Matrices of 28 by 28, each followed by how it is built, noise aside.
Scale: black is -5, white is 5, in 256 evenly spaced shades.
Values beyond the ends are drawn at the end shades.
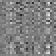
low rank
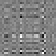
low rank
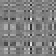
low rank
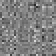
low rank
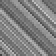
Toeplitz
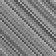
Toeplitz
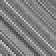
Toeplitz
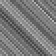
Toeplitz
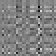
low rank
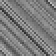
Toeplitz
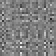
low rank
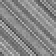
Toeplitz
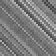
Toeplitz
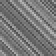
Toeplitz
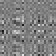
low rank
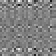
low rank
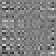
low rank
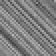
Toeplitz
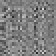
low rank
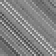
Toeplitz
